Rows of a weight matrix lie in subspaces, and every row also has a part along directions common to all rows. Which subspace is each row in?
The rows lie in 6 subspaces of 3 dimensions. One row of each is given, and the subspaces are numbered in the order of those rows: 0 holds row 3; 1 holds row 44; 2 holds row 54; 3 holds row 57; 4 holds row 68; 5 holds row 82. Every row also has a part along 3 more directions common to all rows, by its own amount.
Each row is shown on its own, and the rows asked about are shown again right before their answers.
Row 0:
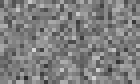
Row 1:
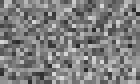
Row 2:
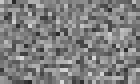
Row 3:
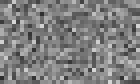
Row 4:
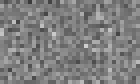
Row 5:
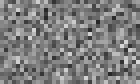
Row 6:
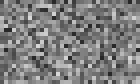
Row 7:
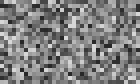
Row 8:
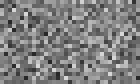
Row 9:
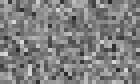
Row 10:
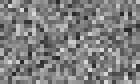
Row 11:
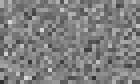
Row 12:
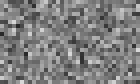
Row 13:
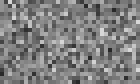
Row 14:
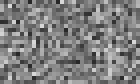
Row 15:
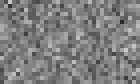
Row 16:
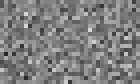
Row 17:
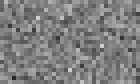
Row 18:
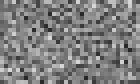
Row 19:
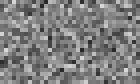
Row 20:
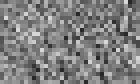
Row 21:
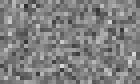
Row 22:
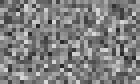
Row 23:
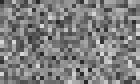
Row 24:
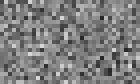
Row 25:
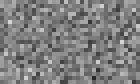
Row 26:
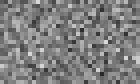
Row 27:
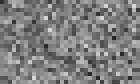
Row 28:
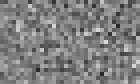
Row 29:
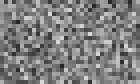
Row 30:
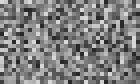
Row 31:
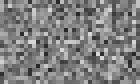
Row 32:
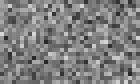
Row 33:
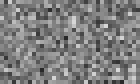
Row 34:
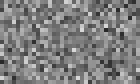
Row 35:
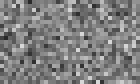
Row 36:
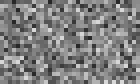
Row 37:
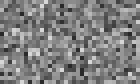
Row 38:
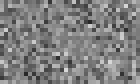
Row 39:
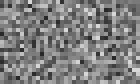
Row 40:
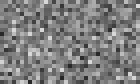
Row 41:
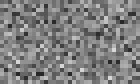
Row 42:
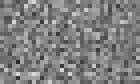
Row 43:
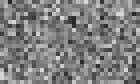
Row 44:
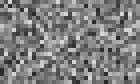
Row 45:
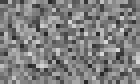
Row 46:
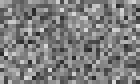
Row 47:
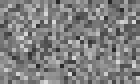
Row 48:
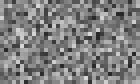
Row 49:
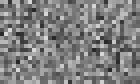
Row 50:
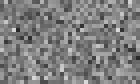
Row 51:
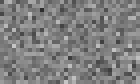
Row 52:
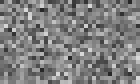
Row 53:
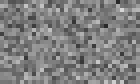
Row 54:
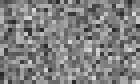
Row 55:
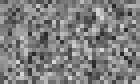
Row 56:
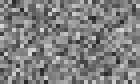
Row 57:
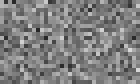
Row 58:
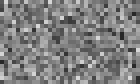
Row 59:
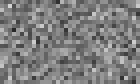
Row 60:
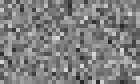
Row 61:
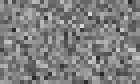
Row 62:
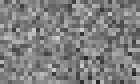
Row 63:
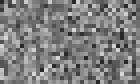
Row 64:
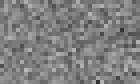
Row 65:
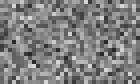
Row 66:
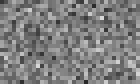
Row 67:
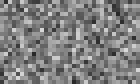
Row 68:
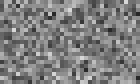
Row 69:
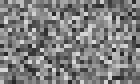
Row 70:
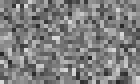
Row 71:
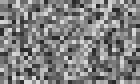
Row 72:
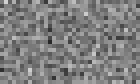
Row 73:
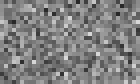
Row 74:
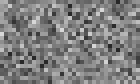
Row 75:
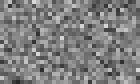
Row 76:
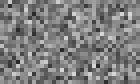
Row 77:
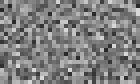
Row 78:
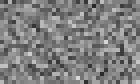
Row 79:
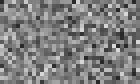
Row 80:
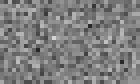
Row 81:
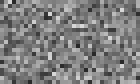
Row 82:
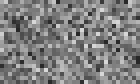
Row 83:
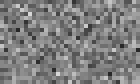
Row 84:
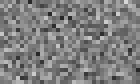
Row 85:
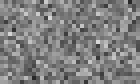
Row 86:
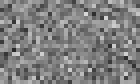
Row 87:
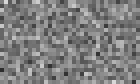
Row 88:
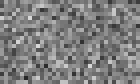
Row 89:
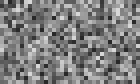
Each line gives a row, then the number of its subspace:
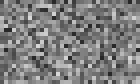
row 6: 2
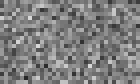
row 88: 2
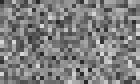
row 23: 0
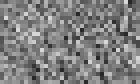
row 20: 5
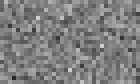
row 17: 4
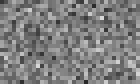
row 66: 0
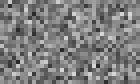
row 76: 1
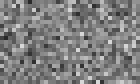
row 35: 4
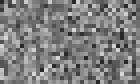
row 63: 4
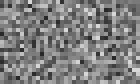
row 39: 0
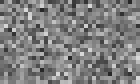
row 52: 2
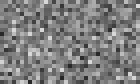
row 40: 3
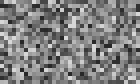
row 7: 3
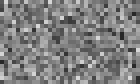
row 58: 4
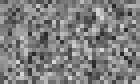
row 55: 1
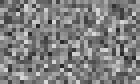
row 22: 1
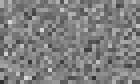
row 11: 2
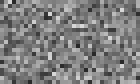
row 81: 4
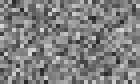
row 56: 1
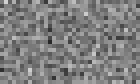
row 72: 3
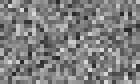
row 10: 1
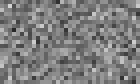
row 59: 0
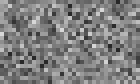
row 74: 5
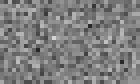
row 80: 0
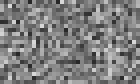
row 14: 0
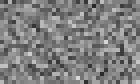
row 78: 5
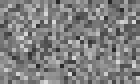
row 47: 1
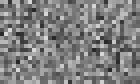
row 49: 0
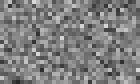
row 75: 4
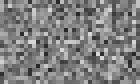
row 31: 0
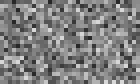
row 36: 3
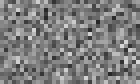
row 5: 1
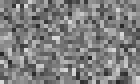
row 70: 4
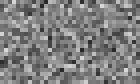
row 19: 3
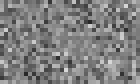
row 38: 4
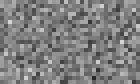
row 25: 2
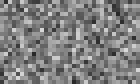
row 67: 1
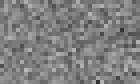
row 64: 4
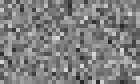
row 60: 4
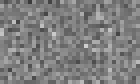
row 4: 0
